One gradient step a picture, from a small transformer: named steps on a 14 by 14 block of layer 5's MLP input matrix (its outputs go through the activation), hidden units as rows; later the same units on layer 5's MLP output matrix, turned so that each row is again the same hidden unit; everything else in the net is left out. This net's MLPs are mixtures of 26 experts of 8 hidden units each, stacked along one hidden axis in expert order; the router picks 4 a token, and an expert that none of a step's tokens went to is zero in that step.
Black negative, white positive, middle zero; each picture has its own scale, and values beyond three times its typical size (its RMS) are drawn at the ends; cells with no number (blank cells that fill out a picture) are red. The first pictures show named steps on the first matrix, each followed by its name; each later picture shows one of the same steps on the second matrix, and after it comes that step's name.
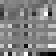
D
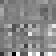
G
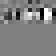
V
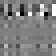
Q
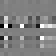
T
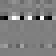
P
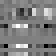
D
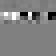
V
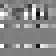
Q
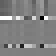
P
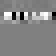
V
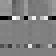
P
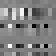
D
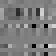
D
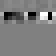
V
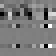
Q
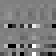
G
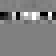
V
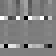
P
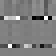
P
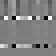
P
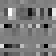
D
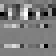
Q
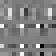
D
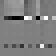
P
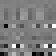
G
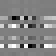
T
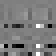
G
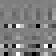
G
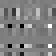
D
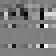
Q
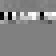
V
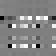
T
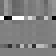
P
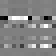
T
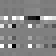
T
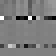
P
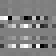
T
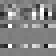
Q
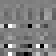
G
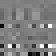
G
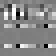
Q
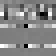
Q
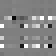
T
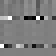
P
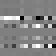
T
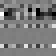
Q
